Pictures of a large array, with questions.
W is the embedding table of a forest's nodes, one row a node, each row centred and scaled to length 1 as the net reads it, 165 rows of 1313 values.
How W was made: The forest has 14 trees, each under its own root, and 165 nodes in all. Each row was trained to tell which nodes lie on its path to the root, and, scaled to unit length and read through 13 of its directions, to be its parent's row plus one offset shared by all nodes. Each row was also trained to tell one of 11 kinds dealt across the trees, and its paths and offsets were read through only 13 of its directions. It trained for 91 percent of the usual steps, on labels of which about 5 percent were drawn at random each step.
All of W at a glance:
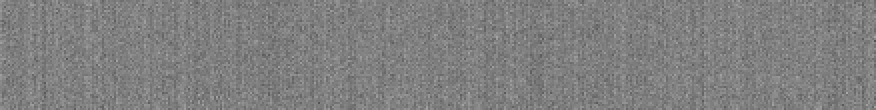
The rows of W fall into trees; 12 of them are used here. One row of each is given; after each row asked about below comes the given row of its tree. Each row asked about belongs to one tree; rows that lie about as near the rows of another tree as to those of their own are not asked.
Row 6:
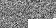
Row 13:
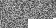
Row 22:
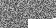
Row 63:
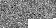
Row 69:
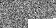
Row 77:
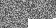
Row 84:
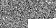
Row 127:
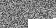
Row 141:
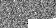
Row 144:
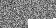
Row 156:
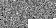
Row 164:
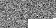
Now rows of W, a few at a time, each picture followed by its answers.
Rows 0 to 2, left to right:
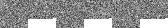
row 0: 141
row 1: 127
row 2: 156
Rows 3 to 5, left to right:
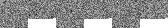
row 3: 156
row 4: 164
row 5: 69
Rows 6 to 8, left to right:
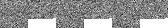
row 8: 63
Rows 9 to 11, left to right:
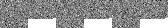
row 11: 84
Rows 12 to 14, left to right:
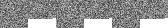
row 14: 127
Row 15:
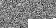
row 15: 144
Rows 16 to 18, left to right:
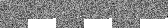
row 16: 164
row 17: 69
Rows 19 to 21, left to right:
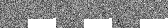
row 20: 63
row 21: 63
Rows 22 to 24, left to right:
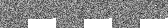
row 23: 6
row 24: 127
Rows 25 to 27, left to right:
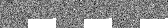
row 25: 127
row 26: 141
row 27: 63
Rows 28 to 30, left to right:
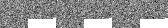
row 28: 6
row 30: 144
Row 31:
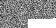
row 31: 144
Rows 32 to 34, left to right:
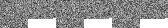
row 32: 63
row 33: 6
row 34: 156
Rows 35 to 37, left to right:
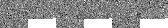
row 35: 69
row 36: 164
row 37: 69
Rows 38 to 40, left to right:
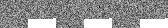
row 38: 77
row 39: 144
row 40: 144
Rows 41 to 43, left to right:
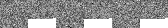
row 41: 127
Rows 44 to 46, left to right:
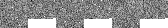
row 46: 63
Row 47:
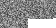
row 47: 77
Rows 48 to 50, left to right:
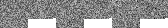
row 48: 77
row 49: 69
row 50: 156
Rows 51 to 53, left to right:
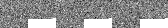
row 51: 6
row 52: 141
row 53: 69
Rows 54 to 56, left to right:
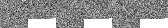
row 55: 69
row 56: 141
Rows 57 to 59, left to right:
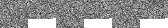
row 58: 63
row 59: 127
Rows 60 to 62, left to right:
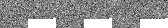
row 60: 144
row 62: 84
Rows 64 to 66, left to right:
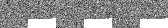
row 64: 141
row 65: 141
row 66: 156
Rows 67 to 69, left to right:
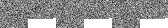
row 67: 127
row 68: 144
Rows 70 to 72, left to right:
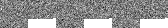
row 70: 6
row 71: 63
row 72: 164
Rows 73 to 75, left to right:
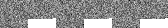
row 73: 22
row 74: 69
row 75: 156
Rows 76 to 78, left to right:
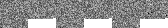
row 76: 69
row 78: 144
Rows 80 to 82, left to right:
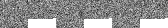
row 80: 63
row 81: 6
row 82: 84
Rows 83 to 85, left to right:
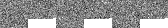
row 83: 127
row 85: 6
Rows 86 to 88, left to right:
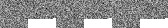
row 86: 156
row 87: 22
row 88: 156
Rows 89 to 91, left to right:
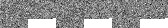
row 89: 156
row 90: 69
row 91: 84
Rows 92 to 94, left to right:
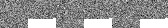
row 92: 13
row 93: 164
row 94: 156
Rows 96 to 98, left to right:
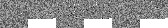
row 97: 144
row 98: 127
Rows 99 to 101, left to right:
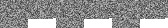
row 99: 77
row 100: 77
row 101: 164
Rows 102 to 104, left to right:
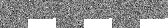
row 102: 84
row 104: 127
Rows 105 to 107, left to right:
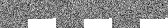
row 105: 141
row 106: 63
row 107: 69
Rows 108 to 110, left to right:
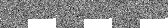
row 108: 141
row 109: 63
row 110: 69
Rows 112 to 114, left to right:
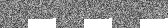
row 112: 6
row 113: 84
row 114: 127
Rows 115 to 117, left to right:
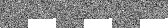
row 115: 63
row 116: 164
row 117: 127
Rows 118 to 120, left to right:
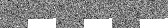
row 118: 141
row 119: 144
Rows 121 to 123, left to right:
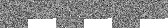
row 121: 127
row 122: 141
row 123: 127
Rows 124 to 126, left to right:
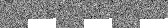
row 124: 164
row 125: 144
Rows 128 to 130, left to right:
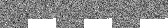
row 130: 144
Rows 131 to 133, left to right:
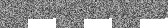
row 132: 84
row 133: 84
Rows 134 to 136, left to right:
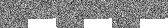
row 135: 156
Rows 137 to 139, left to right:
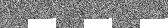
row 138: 69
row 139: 164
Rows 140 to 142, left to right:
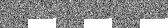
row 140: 69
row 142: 164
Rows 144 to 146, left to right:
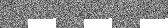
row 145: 144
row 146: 144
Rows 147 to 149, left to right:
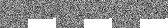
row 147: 6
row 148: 63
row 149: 156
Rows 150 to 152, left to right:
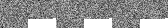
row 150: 127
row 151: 13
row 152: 164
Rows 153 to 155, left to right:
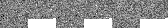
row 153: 69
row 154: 144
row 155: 13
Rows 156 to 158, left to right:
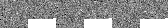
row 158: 63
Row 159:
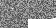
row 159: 22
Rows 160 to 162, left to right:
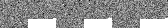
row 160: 63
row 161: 141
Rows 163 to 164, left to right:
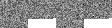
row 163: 156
